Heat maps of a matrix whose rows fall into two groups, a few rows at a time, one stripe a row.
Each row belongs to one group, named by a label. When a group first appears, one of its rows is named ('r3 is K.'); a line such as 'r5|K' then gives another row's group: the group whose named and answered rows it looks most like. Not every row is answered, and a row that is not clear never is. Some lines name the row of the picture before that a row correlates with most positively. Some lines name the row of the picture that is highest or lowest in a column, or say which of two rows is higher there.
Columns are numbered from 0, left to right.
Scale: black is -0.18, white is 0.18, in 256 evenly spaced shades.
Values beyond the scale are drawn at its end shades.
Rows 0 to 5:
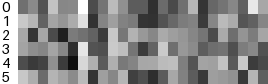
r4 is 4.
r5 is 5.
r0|5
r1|5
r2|4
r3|5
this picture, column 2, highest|2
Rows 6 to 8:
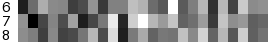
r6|4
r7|4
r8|4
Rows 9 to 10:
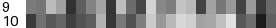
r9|4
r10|4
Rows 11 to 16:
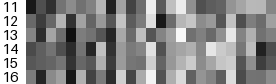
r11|4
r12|4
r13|4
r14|4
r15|4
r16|4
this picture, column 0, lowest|11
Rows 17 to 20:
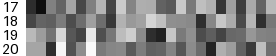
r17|4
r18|4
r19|5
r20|5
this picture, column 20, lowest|19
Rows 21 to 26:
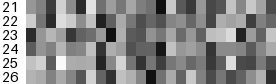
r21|5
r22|5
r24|5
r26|5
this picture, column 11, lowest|25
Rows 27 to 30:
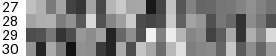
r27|5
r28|5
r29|4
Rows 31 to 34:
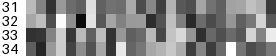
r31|5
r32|5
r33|4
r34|4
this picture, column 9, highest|34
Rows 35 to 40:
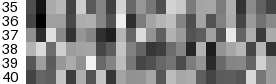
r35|4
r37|4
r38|5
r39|5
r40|4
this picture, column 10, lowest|36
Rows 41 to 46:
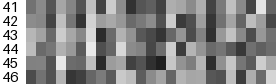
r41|5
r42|5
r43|5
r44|5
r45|5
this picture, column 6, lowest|46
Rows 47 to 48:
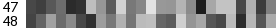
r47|4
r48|4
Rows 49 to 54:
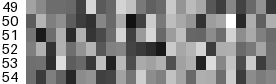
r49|5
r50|4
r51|4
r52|5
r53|4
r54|4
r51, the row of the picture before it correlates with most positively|47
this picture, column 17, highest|52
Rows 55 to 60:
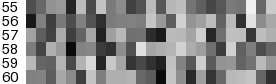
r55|4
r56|4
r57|5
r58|4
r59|5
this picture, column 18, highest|56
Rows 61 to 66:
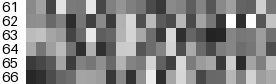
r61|5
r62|4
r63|5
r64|5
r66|4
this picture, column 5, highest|66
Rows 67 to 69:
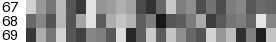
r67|5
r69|4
